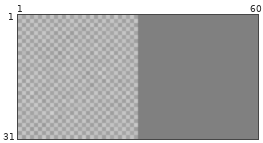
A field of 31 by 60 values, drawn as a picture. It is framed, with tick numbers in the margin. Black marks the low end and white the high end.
The table splits into one row of 2 panels. Panel 1,1: high, checkered. Panel 1,2: middling, flat.
